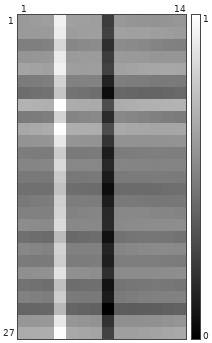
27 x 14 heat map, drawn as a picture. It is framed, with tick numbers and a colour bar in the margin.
The middle right is the smoothest part. Overall the values sit about 50% of the way up the scale. The distribution is heavy-tailed on both sides. Columns 4 and 8 differ from the columns beside them.
